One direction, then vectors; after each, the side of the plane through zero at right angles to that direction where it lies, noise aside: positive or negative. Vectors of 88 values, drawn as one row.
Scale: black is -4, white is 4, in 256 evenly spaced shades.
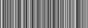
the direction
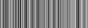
positive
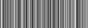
positive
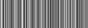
positive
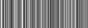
positive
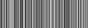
negative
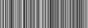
positive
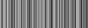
negative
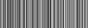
positive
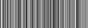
positive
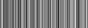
positive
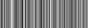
negative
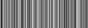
negative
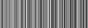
negative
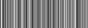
positive
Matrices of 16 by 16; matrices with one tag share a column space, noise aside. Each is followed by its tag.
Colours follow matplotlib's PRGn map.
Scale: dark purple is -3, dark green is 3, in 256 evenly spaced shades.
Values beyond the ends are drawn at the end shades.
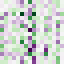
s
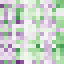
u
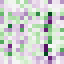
s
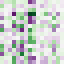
s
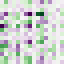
s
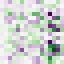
s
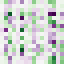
s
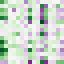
u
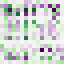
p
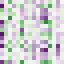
u
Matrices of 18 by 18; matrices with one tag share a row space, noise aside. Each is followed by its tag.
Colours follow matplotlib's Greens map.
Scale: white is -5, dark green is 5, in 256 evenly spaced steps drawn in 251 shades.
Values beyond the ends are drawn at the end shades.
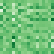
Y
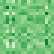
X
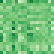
Y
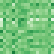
Y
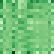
Y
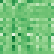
Y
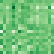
Y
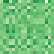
X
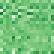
Y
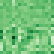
Y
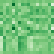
Y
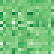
Y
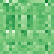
X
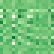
Y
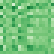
Y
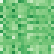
Y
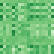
Y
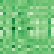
Y
